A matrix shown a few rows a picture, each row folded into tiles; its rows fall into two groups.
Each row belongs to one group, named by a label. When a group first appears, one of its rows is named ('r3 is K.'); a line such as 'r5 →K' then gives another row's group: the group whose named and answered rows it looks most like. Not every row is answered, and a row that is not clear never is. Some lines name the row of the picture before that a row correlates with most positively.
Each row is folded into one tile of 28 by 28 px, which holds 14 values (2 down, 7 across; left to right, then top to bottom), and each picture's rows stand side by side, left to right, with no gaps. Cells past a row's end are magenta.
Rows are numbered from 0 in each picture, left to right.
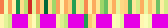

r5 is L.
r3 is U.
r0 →L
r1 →L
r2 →L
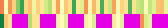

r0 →U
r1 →U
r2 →L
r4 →L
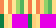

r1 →U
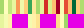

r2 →L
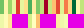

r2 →L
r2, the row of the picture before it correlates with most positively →2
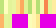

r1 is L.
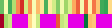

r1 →L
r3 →U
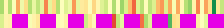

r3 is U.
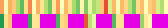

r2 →U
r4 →U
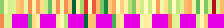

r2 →L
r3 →U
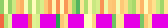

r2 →U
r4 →U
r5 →U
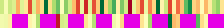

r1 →L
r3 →L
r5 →L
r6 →U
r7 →U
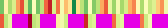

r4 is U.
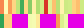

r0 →U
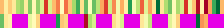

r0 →U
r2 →U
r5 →L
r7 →U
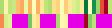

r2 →U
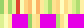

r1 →U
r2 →U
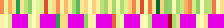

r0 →L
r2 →U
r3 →U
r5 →L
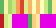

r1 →U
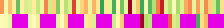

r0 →L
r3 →L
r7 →U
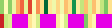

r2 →L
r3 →U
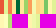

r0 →L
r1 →L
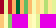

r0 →L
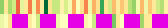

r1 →L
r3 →L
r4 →U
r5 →U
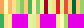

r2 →L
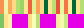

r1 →L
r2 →L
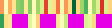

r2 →L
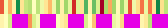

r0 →L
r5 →L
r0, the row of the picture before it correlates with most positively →2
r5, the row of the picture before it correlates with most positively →2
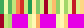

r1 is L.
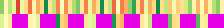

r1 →L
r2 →U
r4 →U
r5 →L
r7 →U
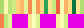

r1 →L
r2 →L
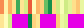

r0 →L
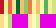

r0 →L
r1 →L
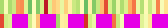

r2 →U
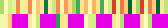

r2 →U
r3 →L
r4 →L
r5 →L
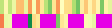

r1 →U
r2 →U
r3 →L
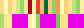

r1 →L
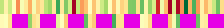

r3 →U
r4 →U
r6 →L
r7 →U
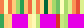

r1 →L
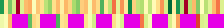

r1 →U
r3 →L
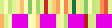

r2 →L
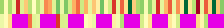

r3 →L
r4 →L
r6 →L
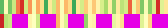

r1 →L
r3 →U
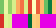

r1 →U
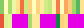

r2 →U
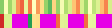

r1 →U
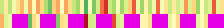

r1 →U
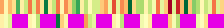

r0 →L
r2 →U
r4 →L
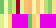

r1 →U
